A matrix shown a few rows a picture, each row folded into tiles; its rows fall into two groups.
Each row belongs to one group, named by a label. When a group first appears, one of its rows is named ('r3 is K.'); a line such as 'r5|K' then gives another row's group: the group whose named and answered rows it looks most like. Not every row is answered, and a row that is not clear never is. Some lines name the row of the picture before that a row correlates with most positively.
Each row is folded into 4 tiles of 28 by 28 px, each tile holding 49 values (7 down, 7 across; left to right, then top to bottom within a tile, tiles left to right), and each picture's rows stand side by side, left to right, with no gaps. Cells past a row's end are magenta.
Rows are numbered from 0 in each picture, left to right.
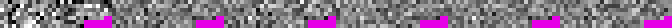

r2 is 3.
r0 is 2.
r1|3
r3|3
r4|3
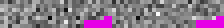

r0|2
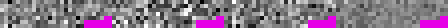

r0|2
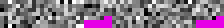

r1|3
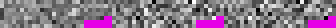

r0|3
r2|3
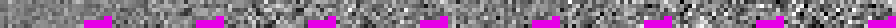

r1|3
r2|3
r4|2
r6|2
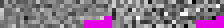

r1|3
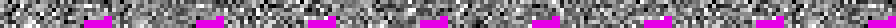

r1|2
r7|2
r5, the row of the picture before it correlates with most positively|0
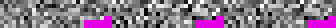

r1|3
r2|3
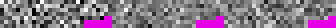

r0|3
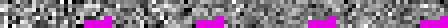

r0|2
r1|3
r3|2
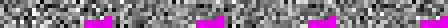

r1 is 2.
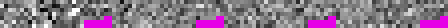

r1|2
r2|3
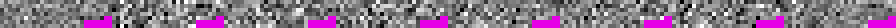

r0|3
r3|3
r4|2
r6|2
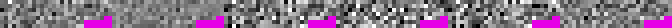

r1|2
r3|2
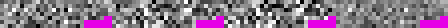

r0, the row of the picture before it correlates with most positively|1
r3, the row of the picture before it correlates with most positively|1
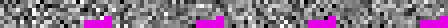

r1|2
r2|3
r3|3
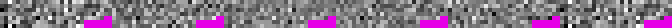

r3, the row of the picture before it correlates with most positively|0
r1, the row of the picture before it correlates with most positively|0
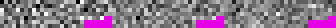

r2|2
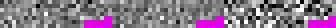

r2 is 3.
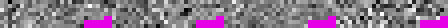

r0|2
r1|3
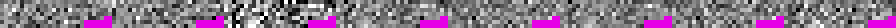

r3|2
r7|2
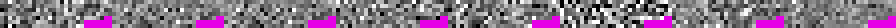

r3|3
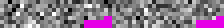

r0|2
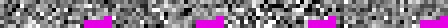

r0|2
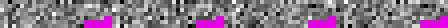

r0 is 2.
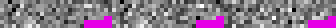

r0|2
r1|2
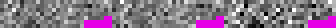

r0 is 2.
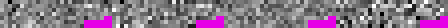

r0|2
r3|3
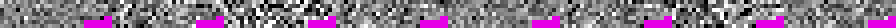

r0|3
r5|2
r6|3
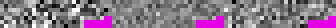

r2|2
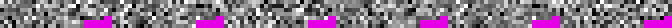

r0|3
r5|3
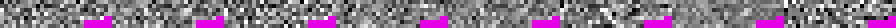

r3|2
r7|3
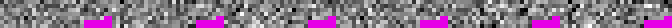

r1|2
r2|2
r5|2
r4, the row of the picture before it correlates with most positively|5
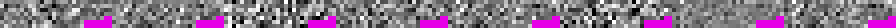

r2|2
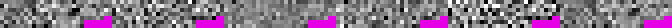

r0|3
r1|3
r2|2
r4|3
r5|3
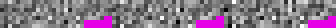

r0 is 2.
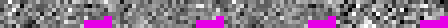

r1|2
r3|2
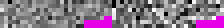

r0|2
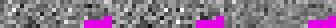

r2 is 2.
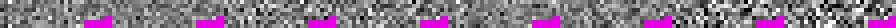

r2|3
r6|3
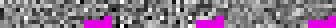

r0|3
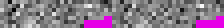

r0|2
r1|2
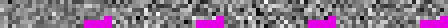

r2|3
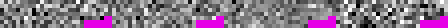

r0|3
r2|2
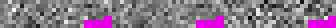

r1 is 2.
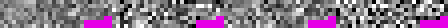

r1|2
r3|3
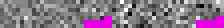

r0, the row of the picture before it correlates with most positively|3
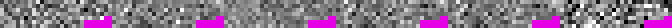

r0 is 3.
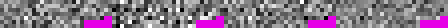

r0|3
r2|3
